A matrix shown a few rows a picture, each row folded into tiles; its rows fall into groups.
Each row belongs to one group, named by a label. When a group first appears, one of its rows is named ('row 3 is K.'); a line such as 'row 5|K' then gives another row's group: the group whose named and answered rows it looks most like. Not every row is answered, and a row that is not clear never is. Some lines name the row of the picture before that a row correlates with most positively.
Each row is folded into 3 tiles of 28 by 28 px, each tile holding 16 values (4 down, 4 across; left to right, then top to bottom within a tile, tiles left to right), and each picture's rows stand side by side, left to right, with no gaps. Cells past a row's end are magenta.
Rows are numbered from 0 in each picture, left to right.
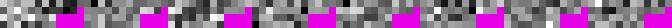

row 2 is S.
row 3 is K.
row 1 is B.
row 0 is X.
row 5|K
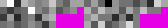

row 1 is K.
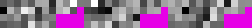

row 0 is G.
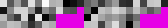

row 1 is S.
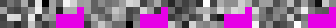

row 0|S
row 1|B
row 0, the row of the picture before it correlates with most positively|1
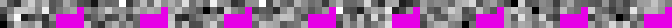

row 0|K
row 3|X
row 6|B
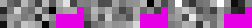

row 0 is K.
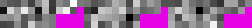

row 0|G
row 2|B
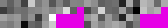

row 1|K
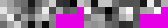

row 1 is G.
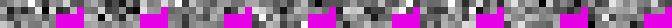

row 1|K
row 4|G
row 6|X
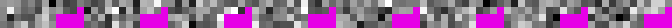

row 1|G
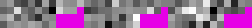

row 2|X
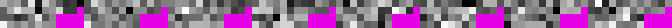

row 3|S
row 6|K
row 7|X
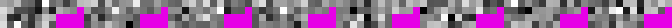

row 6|X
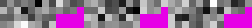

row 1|K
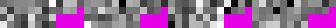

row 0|S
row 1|S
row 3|X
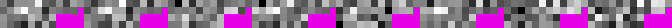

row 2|B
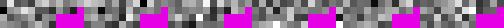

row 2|S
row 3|X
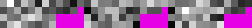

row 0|X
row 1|G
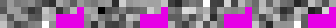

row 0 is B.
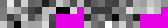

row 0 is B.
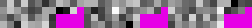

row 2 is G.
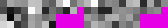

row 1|X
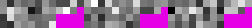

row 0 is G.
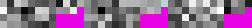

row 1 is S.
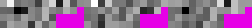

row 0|X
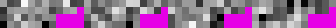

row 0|K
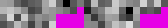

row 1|G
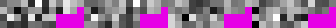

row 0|S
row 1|S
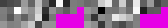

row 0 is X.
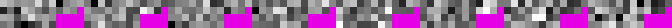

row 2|S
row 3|G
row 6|X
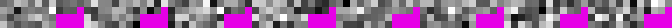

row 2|S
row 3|X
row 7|S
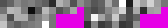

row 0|B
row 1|S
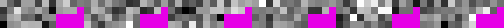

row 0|K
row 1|B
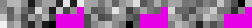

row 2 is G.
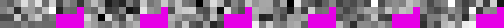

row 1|K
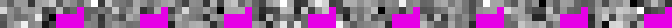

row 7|S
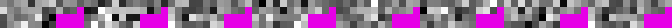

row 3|B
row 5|G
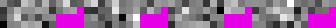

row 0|K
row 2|K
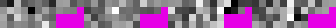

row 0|B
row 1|G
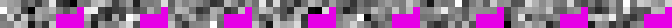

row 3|B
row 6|K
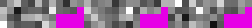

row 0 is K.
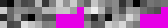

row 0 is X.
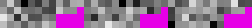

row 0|K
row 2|K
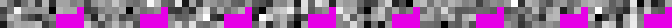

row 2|X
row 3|S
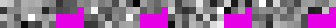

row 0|X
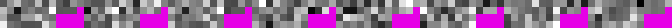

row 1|G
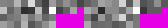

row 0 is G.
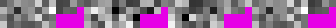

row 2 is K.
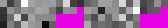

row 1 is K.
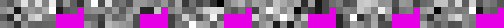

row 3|X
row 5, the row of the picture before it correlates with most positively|1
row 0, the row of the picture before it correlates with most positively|1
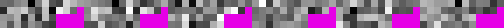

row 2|B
